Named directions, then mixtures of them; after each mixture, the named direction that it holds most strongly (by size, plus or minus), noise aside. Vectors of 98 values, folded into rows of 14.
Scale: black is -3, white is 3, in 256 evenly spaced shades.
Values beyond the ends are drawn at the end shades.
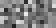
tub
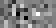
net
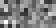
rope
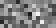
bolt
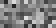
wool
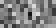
bolt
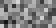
rope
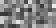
tub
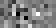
net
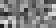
rope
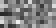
tub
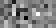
net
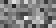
wool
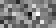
bolt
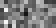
rope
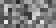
bolt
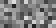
wool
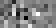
net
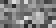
wool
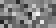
bolt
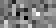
net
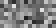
wool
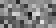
bolt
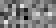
net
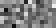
tub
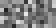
tub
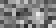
wool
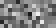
bolt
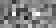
net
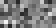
rope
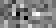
net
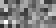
rope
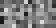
tub
